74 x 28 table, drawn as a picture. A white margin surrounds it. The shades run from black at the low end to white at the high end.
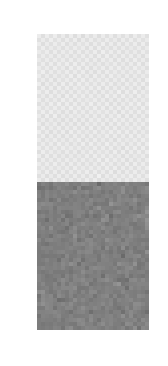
The table splits into 2 rows of 1 panel. Panel 1,1: very high, checkered, faint in contrast. Panel 2,1: middling, fine-grained, faint in contrast.
